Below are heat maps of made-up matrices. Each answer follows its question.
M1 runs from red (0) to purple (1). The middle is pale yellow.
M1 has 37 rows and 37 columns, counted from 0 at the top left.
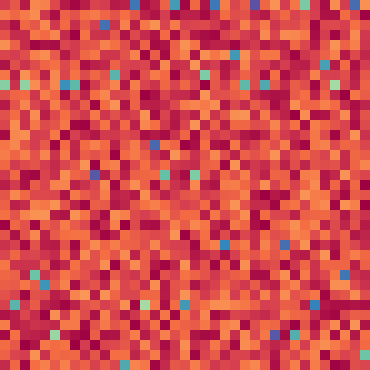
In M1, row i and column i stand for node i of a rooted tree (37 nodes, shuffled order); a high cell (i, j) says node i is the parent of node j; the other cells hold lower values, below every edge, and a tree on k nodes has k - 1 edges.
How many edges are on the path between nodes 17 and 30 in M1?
2
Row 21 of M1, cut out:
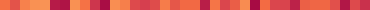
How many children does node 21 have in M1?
0
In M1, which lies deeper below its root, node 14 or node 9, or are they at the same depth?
the same depth
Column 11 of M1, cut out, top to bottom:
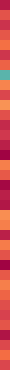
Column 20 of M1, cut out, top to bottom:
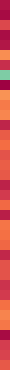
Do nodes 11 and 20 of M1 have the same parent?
yes
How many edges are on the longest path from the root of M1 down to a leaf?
4
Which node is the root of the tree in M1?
8
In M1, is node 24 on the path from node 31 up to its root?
no
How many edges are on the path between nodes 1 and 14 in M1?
2
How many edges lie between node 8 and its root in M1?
0
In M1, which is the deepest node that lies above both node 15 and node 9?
0
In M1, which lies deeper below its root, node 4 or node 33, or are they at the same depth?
node 4
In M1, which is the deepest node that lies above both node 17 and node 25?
0
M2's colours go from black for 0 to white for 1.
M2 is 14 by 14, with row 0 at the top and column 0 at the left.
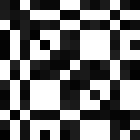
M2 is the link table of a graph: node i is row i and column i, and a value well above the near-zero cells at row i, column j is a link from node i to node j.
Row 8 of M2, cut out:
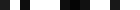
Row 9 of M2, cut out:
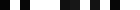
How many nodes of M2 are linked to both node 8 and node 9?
7
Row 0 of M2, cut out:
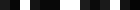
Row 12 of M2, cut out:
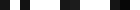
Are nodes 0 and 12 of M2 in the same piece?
no
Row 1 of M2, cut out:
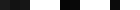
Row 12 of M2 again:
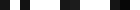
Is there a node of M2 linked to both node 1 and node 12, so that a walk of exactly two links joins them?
yes
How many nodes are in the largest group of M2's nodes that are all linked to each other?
8
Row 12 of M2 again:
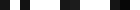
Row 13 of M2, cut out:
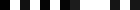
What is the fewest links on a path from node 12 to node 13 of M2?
1
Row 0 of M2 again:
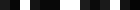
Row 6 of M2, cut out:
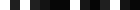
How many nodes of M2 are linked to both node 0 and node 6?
3
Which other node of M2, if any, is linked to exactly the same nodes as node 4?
node 13
